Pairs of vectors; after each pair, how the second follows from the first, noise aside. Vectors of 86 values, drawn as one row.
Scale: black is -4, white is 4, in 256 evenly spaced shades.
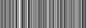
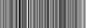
sign-scrambled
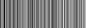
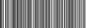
sign-scrambled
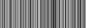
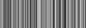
sign-scrambled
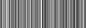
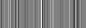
partly zeroed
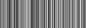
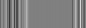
partly zeroed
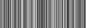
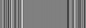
partly zeroed
